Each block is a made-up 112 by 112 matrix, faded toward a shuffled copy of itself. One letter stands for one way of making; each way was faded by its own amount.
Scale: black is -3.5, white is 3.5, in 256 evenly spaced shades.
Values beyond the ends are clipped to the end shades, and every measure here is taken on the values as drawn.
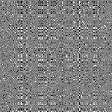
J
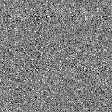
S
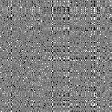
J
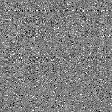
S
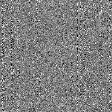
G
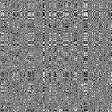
J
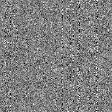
G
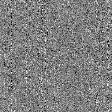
G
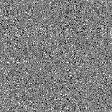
S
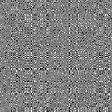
J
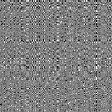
J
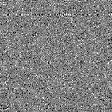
S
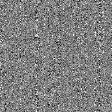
G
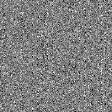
G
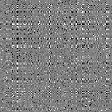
J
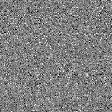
S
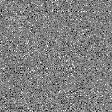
S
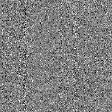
G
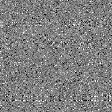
S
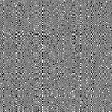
J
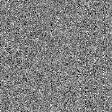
G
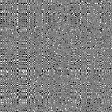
J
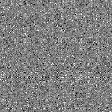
S
